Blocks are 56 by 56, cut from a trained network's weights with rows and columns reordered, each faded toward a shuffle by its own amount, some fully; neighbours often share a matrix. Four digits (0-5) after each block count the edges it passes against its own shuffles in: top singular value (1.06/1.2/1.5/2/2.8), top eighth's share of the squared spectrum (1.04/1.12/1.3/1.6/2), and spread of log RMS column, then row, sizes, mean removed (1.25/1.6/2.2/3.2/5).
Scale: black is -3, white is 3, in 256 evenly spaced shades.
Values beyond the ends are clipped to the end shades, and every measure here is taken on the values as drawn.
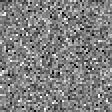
0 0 0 0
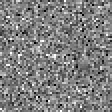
0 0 0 0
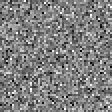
0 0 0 0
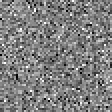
0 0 0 1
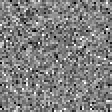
0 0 0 0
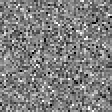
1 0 0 0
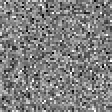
0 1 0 0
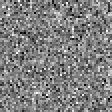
0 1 0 0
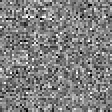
3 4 2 2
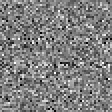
2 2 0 2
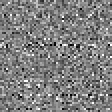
2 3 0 3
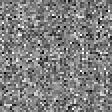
2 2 0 2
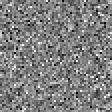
1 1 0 0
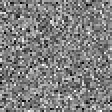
2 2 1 0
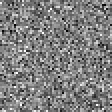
1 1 0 0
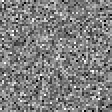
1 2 0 0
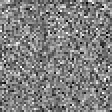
2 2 0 0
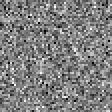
1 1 0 0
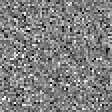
2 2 1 0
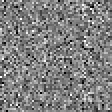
2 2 2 0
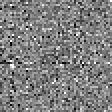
2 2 2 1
